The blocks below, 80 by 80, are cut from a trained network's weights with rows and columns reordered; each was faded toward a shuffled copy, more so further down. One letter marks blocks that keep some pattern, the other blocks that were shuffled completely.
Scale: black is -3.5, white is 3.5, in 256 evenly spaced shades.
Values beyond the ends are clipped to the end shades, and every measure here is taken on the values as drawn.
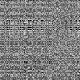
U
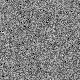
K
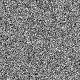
K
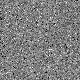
K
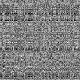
U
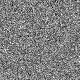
K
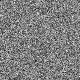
K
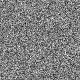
K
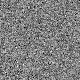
K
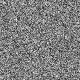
K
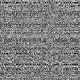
U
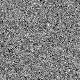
K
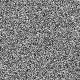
K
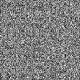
U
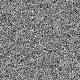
K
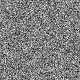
K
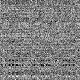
U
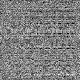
U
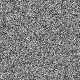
K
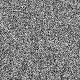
K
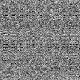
U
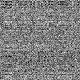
U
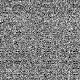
U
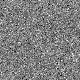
K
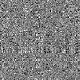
U
